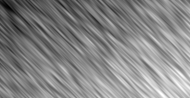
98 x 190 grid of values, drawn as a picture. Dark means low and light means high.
Average level on the scale: 50%. Grain: diagonal, down to the right. Lone odd cells: none. Ninth with the highest average: bottom right. Histogram: bell-shaped. Slope: up to the bottom right. Mirror symmetry: none. Ninth with the lowest average: top left.
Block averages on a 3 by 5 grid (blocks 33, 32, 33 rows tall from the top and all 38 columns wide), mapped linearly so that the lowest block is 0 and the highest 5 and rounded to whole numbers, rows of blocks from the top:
0 1 1 2 3
1 2 2 3 4
2 3 3 4 5
